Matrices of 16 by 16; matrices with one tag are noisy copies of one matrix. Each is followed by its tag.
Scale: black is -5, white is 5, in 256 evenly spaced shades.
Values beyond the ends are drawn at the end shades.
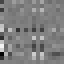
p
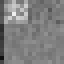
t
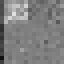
t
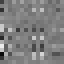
p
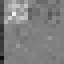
t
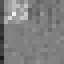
t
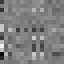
p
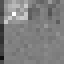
t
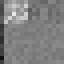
t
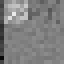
t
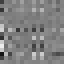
p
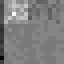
t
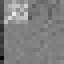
t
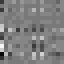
p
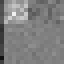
t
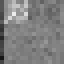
t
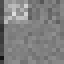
t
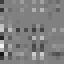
p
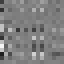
p
